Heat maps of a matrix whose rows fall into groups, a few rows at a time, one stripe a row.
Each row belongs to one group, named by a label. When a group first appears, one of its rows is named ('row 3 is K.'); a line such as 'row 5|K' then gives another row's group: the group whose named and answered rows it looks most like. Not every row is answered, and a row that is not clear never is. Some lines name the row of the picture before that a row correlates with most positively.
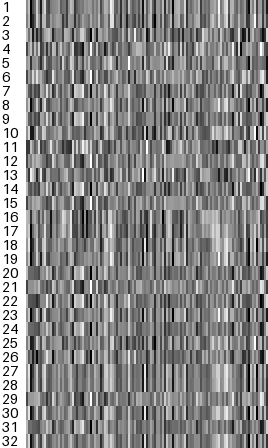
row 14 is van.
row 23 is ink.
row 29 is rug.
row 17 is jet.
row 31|van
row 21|rug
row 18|ink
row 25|ink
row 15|rug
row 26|van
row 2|ink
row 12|rug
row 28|ink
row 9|van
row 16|jet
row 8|ink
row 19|ink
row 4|rug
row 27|ink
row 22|van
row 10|ink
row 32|ink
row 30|ink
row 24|van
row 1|ink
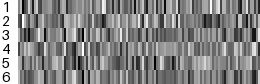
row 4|rug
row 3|van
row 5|jet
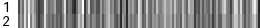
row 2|rug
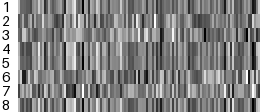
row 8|van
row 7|rug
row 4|van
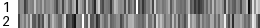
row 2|rug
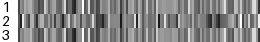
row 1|rug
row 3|rug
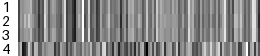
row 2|rug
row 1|rug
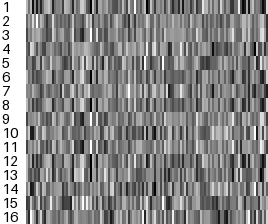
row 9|rug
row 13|van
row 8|van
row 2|rug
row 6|van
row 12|van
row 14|ink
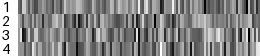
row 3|ink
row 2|jet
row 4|jet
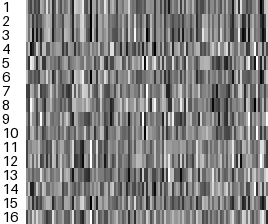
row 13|jet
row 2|van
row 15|van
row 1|van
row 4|ink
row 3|van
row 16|rug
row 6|van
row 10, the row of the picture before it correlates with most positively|1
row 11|rug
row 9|jet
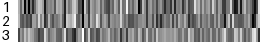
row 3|rug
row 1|van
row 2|van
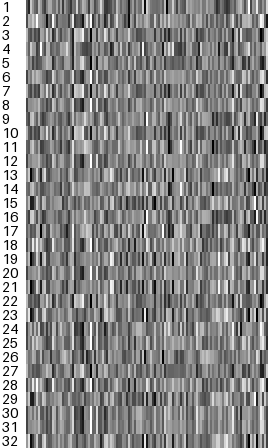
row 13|ink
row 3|van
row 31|rug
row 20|rug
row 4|jet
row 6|rug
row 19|ink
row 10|van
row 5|van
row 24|rug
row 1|jet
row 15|ink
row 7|van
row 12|rug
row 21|ink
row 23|ink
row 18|rug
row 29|ink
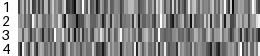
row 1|rug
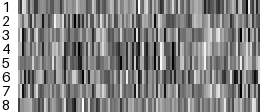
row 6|van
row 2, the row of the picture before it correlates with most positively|3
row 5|jet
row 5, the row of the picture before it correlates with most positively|2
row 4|jet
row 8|rug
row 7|ink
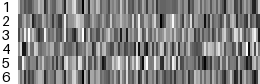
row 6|van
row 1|van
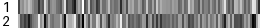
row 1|rug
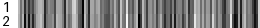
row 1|van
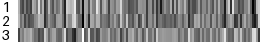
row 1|van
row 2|van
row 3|rug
